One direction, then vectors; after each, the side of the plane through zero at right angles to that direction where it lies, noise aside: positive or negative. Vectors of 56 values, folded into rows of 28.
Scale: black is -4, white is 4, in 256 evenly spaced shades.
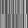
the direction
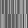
positive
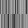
positive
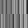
positive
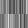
negative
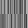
negative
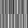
positive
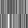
negative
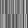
positive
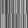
positive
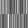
negative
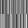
positive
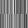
negative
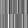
positive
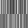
negative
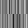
positive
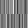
negative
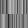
positive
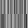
negative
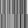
negative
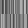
positive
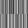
positive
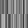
positive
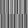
negative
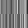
positive
